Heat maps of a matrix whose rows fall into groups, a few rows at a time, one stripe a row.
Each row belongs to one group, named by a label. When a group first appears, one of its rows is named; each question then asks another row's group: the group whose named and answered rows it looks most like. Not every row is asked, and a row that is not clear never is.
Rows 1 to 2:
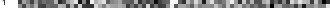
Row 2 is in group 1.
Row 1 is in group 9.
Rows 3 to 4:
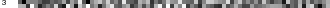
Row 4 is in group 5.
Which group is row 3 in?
1
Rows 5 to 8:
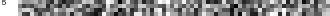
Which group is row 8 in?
5
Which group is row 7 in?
5
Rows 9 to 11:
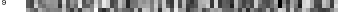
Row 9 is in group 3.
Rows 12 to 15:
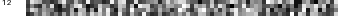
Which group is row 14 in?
9
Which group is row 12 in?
5
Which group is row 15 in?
9
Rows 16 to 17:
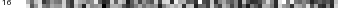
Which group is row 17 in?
5
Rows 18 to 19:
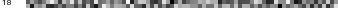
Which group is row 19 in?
1
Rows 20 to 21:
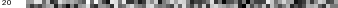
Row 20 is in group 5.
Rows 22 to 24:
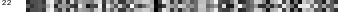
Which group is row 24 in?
3
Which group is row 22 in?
3
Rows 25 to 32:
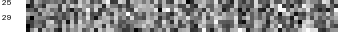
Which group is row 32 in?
9
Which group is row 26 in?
3
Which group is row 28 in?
1
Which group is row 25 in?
1
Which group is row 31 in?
3
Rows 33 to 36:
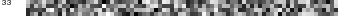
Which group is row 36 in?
9
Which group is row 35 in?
3
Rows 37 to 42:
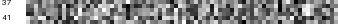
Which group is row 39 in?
3
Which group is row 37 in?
1
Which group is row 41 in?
5
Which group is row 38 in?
9
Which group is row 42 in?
1
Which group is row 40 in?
3
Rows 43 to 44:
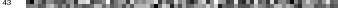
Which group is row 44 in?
3
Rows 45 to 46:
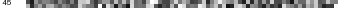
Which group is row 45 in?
1
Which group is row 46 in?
9
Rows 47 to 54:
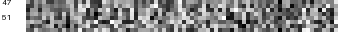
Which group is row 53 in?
1
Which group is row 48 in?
1
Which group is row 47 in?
1
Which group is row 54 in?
3
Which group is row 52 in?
5
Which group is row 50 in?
9
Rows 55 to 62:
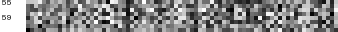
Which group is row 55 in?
5
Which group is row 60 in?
5
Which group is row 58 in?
5
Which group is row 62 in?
3
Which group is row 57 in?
9
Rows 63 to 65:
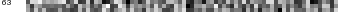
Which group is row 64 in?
1
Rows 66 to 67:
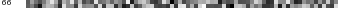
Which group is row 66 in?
3
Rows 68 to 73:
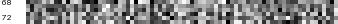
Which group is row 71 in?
9
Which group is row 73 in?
9
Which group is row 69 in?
1
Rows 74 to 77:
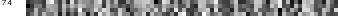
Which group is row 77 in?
9
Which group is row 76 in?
3
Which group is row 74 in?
3
